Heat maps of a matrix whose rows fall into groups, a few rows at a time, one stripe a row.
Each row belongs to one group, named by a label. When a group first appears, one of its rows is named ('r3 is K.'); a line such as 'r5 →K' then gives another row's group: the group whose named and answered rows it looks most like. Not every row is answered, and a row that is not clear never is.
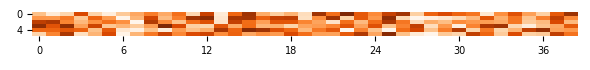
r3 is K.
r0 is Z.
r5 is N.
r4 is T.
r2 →N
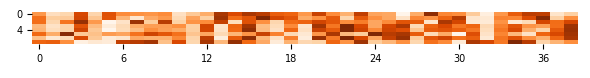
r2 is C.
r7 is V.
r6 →Z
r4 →Z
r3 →Z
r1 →T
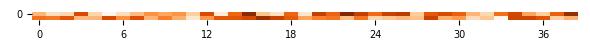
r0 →Z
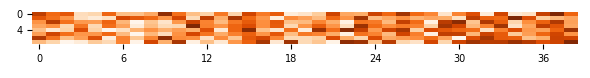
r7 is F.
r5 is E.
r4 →Z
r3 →E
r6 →K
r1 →V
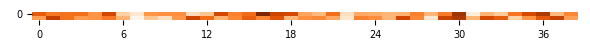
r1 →E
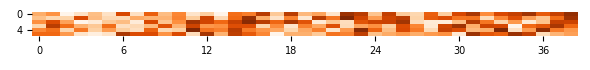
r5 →V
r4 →E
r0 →F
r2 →N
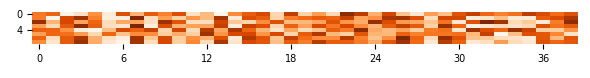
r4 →V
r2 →K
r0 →F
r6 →C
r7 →C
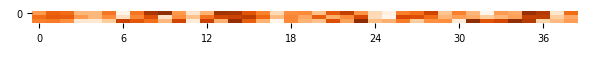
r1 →T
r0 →T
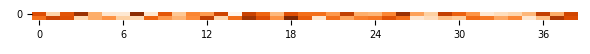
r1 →N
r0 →C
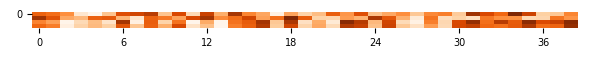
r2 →F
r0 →V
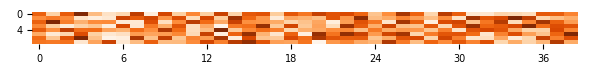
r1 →V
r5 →Z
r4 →K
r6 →C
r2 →E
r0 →C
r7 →N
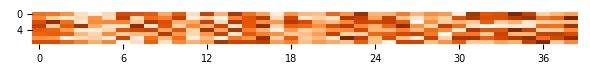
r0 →V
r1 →F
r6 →F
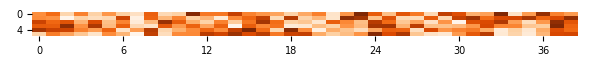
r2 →K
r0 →E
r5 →N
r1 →F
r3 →K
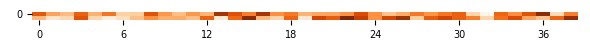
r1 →Z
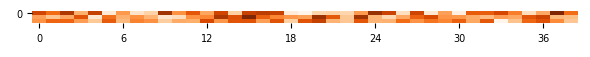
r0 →K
